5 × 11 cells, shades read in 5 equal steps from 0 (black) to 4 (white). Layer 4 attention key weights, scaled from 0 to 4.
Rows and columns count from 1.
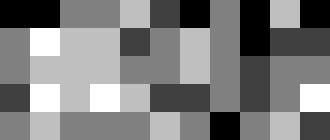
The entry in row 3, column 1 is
2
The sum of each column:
7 14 13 14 11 9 9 8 4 11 8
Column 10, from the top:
3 1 2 2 3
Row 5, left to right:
2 3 2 2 2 3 2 0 2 3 1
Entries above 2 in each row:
2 4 4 5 3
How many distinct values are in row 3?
3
